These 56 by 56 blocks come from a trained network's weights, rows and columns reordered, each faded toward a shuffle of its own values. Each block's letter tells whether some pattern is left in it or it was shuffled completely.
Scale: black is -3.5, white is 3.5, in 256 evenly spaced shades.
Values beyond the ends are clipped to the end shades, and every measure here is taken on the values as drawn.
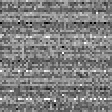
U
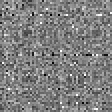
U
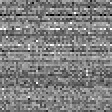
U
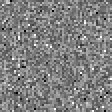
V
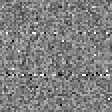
U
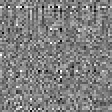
U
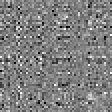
U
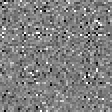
U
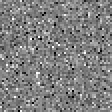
V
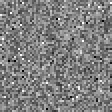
V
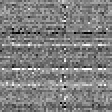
U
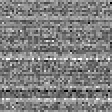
U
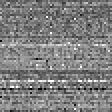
U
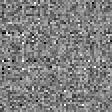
U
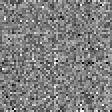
U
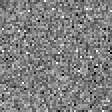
V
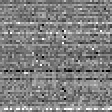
U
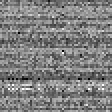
U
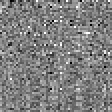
U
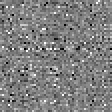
U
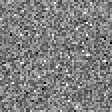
V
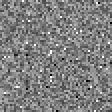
V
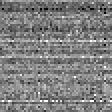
U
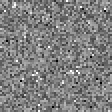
V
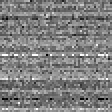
U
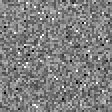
V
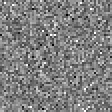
V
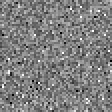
V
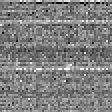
U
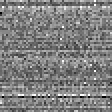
U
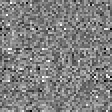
U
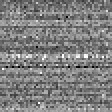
U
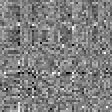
U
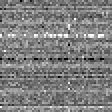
U
